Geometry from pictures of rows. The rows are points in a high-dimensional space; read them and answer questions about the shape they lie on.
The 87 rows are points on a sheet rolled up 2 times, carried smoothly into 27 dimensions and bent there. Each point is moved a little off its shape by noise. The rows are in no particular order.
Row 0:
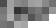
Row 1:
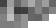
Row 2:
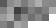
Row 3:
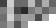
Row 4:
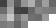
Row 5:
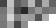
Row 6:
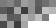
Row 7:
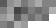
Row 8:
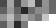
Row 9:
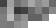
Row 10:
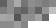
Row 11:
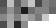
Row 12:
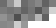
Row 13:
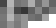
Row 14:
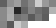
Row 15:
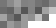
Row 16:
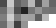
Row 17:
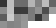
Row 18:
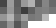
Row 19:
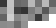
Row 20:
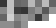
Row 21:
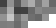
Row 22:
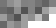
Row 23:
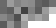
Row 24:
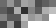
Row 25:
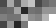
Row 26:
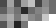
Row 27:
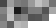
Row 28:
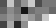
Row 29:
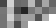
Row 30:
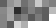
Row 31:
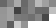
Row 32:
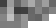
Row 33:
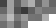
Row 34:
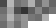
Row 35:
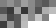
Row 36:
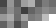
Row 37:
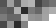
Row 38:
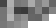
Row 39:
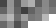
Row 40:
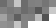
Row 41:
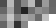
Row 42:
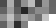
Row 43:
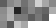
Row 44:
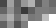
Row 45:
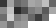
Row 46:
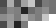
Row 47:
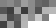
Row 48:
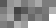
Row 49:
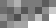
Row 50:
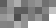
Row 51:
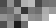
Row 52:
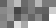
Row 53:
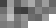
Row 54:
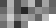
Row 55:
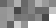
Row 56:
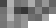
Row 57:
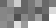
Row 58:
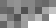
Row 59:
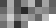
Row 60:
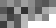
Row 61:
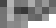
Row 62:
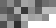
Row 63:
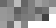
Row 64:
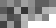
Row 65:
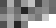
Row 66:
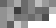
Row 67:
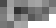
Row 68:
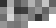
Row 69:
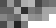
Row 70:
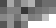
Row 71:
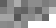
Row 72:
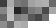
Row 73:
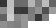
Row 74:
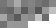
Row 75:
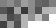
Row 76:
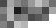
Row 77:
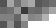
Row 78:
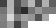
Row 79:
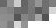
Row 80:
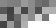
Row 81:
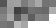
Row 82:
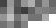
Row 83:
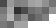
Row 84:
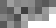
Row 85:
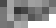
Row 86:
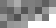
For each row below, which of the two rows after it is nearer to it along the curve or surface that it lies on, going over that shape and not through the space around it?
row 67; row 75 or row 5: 5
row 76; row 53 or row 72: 72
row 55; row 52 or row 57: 52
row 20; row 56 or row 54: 54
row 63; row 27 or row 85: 27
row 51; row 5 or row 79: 5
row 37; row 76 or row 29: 29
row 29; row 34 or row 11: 11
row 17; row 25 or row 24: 25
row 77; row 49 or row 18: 18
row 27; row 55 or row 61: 55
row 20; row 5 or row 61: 5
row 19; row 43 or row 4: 43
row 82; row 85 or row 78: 85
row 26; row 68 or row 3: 3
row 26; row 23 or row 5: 5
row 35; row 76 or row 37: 37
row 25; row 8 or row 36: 8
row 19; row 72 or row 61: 72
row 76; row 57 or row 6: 57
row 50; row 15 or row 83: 83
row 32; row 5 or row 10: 10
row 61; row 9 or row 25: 9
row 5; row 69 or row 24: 69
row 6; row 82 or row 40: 40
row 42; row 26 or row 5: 26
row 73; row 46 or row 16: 16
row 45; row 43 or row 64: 43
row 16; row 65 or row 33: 65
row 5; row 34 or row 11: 11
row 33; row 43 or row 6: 43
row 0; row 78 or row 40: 40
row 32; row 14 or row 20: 14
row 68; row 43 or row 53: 43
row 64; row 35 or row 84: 35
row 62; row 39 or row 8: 8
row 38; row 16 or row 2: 2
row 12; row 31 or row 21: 31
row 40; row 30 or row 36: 30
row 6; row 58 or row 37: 37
